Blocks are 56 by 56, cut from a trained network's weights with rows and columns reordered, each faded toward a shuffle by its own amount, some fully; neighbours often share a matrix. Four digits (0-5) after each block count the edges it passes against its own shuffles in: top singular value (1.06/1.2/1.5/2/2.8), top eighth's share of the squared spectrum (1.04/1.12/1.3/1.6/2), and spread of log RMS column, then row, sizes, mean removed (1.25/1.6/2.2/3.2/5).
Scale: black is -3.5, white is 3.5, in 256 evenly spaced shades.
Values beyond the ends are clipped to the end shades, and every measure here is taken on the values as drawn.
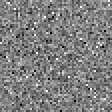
0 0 0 0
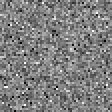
0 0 0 0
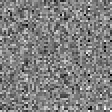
4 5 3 1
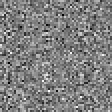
3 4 2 1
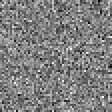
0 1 0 0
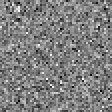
3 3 1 0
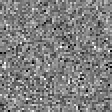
0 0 0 0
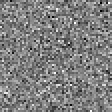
2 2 1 0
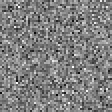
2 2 0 1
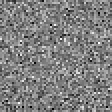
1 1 0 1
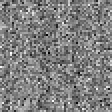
2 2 0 1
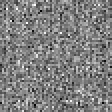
2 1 0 1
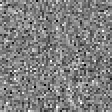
1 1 0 0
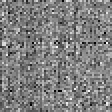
3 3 0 2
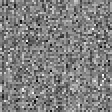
2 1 0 0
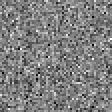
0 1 0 0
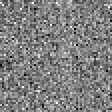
1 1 0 0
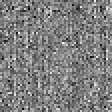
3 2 1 1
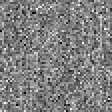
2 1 0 0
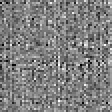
3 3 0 2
